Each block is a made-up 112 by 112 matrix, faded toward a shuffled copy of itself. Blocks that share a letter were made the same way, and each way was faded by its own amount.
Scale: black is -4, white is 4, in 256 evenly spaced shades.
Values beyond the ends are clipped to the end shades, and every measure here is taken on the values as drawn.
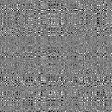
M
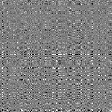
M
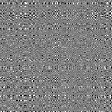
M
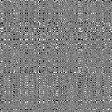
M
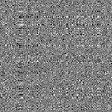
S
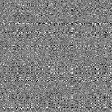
S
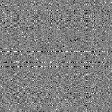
S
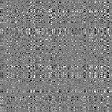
M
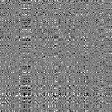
M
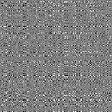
M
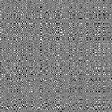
M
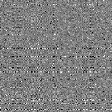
S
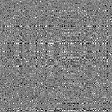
S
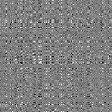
M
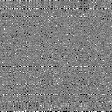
S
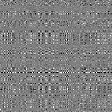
M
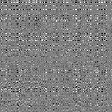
M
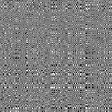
M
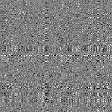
S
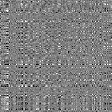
M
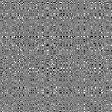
M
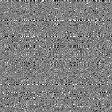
S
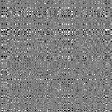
M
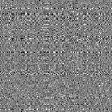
S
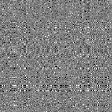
S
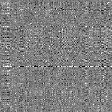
S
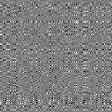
M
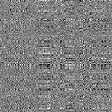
S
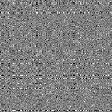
S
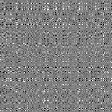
M
